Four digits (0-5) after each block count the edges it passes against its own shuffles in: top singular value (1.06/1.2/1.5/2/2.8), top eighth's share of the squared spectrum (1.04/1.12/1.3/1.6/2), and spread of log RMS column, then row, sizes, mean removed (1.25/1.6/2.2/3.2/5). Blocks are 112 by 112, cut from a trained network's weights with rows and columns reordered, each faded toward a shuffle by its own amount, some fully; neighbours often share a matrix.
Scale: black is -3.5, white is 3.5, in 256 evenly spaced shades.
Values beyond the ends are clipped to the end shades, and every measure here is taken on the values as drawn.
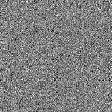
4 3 2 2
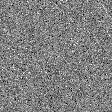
0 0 0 0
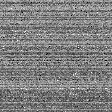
5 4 2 2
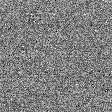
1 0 0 0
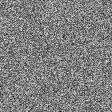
0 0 0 0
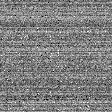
4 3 1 2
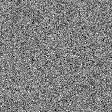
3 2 0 1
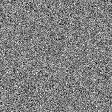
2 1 0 0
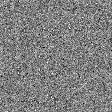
1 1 0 0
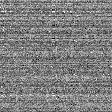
4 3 1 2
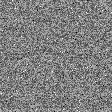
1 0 0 0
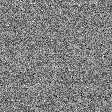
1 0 0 0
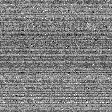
5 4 1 2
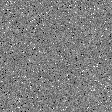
0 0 0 0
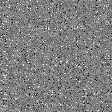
3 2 1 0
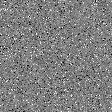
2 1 0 0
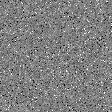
2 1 0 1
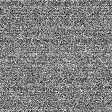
3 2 0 0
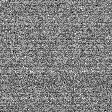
3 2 0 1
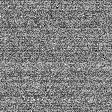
3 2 0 0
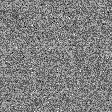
1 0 0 0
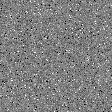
2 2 0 1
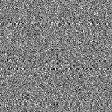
4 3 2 2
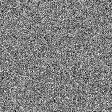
2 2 0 1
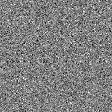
3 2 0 1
